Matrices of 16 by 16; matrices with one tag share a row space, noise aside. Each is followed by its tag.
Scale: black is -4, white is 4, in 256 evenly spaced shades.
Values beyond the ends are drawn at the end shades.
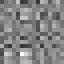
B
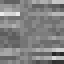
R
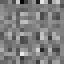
B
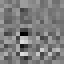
B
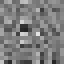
B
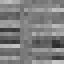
R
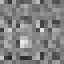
B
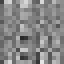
B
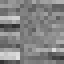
R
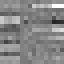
R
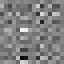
B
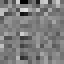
B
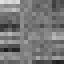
R
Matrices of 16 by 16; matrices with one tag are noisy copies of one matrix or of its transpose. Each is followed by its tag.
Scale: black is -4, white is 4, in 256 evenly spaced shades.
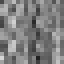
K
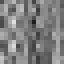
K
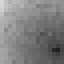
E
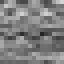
K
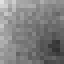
E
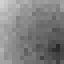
E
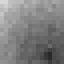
E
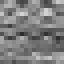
K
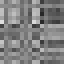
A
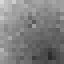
E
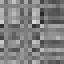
A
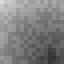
E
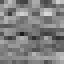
K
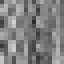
K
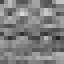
K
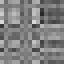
A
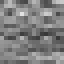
K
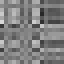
A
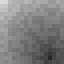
E
